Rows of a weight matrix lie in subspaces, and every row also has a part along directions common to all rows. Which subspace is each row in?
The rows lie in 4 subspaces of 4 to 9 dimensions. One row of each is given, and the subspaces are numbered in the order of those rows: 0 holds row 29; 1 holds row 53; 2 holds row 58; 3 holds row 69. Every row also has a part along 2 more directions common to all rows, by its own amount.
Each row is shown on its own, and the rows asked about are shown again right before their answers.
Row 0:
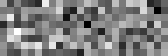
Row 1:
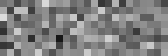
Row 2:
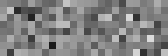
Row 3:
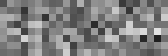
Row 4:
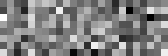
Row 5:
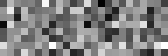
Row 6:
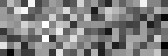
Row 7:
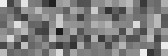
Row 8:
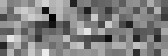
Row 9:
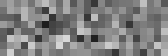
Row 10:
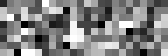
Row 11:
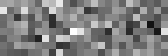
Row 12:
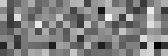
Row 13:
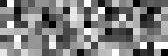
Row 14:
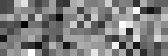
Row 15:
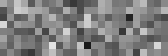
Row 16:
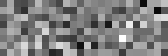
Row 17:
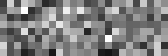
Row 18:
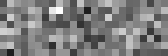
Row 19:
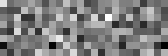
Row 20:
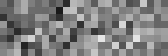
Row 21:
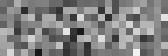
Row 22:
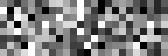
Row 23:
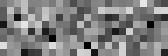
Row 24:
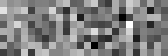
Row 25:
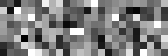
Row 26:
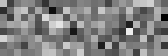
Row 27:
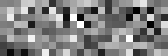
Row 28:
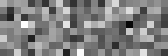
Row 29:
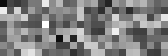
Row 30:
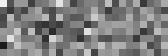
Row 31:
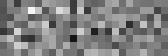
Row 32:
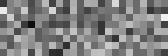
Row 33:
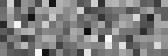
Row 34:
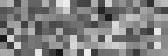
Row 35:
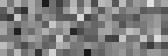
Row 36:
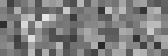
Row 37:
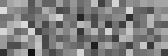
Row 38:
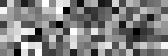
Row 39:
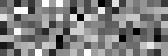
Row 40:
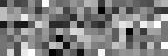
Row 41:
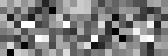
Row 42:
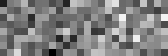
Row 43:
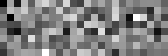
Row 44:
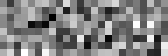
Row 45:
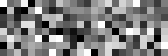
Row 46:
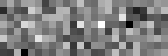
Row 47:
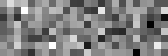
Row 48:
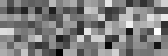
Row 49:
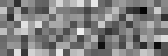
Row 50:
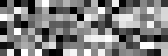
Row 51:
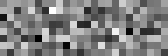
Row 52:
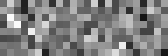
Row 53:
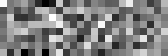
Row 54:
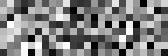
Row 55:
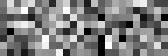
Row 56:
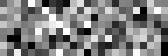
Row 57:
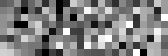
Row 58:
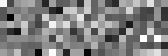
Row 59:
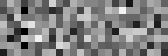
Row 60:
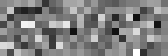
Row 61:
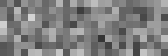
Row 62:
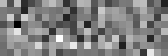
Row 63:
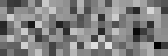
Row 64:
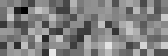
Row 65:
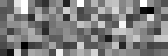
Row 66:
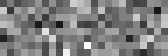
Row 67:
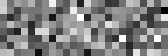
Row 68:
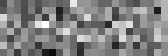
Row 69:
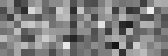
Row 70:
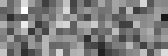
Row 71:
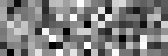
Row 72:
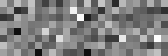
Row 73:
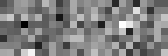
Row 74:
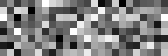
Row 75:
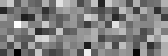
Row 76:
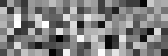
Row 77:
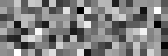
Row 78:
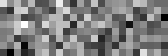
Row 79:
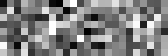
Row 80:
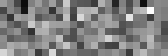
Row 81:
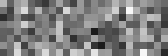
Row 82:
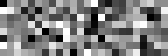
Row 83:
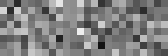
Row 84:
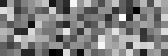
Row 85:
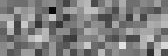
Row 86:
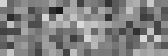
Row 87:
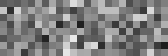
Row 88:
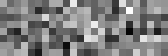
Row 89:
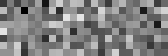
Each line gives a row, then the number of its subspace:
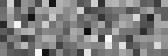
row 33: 1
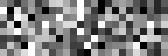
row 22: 0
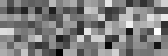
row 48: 1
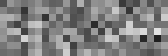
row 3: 2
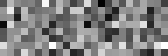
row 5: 0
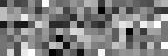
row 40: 0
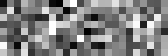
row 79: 1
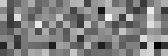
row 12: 0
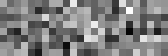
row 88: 2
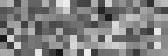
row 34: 1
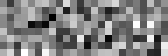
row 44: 1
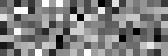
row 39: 2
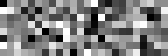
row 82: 0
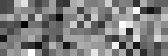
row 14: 3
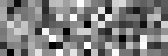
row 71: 0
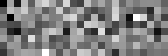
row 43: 1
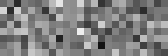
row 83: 0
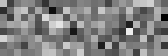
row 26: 2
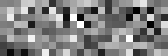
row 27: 3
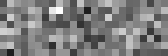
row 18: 2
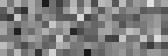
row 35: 2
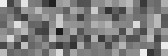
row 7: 1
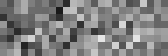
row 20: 3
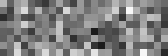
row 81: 3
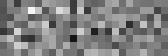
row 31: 3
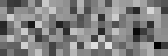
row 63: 0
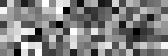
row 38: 3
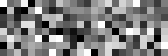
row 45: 1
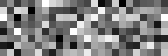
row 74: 2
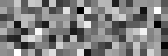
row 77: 1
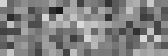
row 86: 2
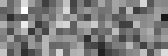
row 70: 1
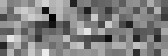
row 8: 1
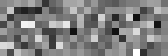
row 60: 0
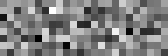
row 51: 2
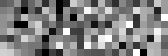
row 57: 1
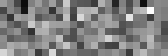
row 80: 3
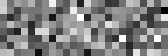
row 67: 2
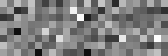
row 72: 2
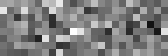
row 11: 2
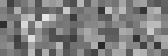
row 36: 0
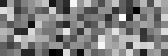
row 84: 3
